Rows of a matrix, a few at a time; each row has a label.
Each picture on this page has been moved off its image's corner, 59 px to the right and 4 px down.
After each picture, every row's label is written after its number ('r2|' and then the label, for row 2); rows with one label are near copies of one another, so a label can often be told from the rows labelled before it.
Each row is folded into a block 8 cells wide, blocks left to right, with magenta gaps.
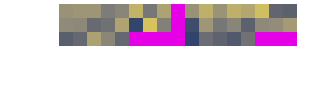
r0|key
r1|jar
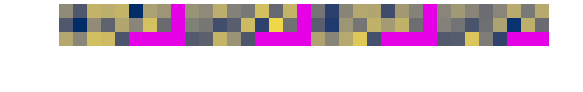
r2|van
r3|key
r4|van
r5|key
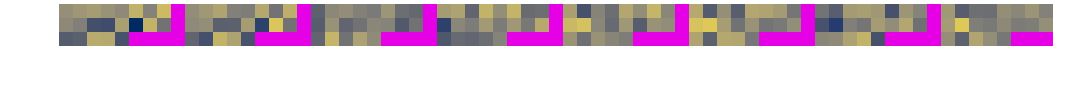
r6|key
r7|key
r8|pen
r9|jar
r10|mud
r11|mud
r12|van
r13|mud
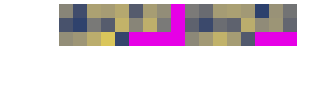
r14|van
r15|van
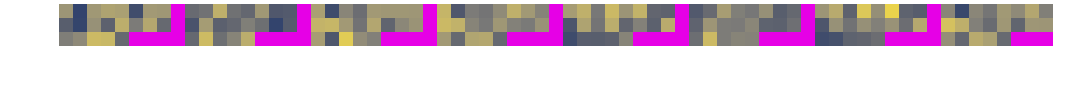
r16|van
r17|pen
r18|mud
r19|mud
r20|jar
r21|pen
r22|jar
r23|mud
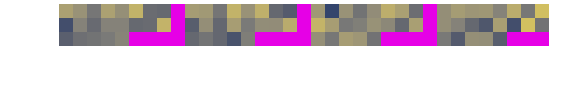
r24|jar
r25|jar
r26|mud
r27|key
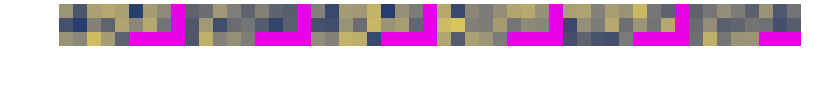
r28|van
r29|pen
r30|van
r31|mud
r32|jar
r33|pen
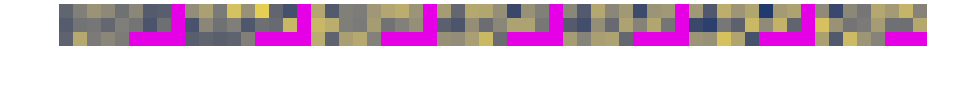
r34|pen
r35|jar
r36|mud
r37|van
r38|van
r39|van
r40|mud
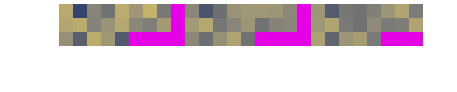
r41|mud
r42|mud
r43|mud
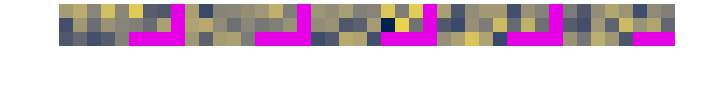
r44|jar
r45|mud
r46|key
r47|van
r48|van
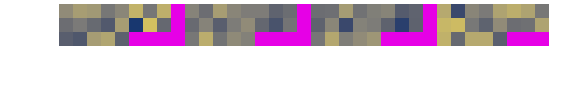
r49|key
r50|pen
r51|pen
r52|mud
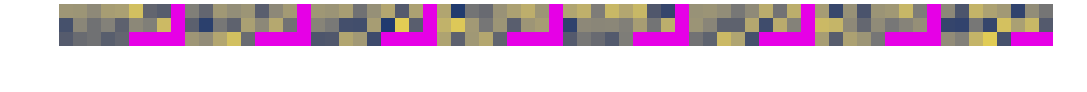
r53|jar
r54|van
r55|key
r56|mud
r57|jar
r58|key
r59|mud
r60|van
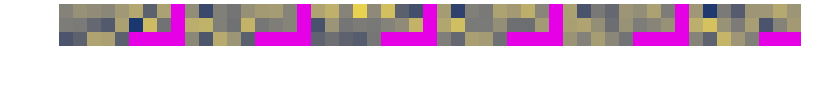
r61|key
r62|mud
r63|jar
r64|mud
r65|mud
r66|mud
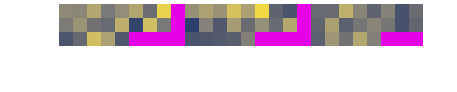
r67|key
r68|jar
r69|pen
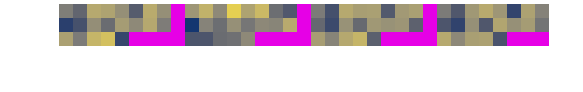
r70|van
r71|jar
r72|van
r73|van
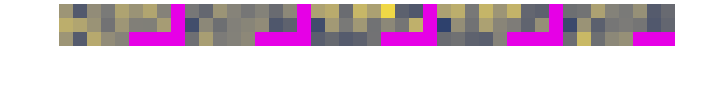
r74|mud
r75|pen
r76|jar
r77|jar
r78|pen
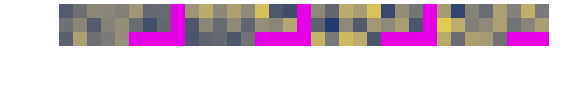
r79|pen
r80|jar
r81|van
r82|mud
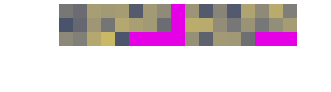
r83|van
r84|mud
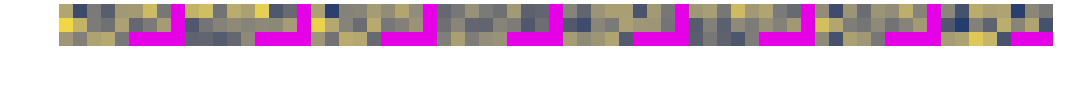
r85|mud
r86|jar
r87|mud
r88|pen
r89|van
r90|jar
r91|mud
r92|van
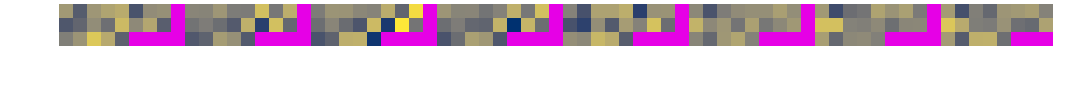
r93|van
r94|key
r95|key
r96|key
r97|van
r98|mud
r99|mud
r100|mud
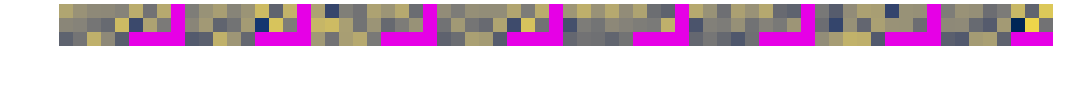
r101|key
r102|key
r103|mud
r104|key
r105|jar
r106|jar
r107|van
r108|key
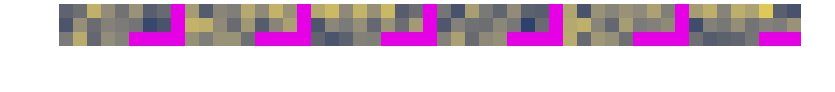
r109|pen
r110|mud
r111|jar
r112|pen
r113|mud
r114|jar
